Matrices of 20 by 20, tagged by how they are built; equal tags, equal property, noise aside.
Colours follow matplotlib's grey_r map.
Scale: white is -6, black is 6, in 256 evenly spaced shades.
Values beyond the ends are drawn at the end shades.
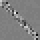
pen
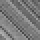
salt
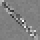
pen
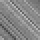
salt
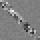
pen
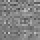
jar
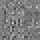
jar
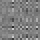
jar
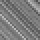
salt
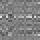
jar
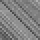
salt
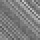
salt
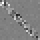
pen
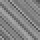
salt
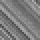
salt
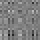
jar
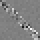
pen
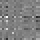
jar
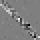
pen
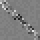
pen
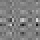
jar
